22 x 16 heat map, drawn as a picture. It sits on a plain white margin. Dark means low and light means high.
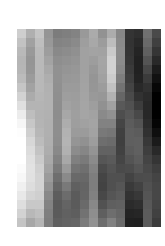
Grain: streaks running down. Ninth with the highest average: middle left. Slope: up to the left. Average level on the scale: 50%. Ninth with the lowest average: middle right. Lone odd cells: none.
